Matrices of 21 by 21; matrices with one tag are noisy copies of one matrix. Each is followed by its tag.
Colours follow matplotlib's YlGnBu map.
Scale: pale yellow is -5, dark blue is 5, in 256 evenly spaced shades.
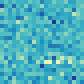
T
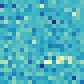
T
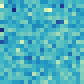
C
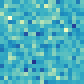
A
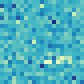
T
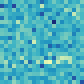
T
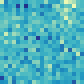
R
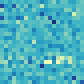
T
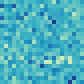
T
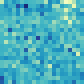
R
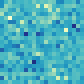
A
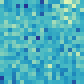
R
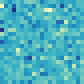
C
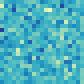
C
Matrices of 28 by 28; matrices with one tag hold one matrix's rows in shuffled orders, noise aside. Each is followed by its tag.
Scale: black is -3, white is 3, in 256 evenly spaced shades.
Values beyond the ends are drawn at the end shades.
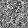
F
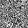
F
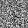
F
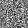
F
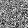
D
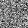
D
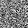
D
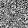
D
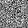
F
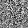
F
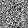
F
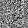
F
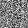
F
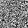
D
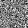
D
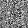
F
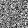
D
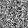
F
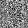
F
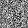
F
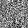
F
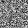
D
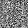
F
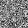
D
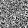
D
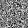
F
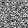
D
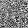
D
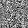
F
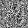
F
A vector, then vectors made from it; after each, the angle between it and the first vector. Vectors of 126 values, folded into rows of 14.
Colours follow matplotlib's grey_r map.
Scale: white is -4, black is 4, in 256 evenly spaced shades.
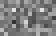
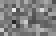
nearly parallel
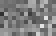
orthogonal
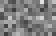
partly opposed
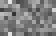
orthogonal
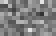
orthogonal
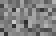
nearly opposite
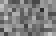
partly opposed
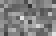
orthogonal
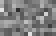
orthogonal
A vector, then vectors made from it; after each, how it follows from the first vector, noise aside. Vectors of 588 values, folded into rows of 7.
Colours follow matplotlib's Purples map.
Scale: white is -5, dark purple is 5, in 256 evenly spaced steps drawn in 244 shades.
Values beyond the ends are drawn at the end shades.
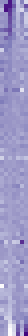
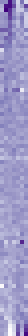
copied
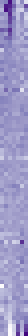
copied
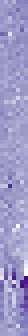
wrapped around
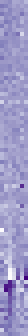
wrapped around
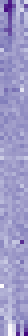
copied
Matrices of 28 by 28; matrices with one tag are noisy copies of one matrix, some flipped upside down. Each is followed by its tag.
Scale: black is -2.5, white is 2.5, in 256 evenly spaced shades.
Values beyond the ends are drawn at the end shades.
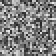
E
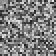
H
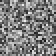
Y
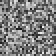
Y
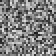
Y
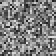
E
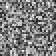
Y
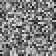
Y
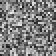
Y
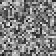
E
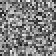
Y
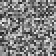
H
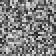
Y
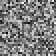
H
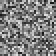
H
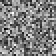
E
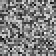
H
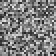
H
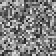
E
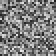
H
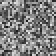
E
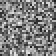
Y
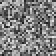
E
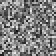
E
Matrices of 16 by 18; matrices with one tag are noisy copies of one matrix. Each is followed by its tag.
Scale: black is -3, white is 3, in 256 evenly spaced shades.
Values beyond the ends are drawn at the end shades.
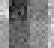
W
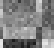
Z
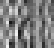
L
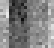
W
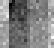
W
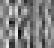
L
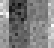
W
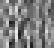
L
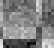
Z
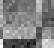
Z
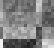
Z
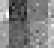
W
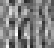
L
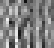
L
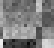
Z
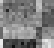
Z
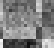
Z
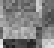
Z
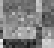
Z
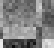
Z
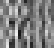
L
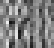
L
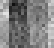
W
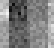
W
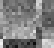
Z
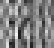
L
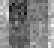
W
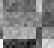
Z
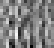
L
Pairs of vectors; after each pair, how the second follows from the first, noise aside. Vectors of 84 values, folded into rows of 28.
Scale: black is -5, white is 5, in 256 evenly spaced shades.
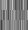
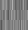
shrunk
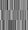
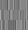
shrunk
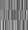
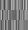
reversed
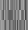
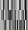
scaled up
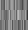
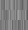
shrunk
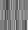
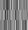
copied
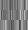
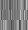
copied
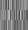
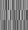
copied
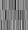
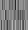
copied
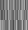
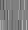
partly zeroed
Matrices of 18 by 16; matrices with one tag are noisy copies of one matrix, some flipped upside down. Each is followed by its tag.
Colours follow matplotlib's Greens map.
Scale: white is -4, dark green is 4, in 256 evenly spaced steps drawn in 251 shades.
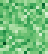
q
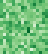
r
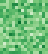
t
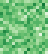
q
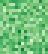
t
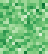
q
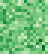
q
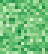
t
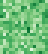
r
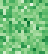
r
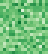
t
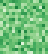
t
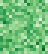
q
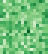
r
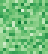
t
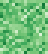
q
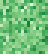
r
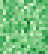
r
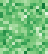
q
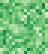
q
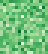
t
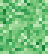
q
